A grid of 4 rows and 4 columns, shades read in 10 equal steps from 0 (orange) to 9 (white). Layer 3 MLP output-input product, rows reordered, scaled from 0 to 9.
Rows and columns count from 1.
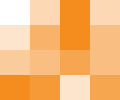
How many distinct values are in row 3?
3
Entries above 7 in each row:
1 0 0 0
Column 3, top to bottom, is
0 0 2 7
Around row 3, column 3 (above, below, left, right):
0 7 4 4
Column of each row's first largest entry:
1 1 1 3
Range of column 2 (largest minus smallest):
5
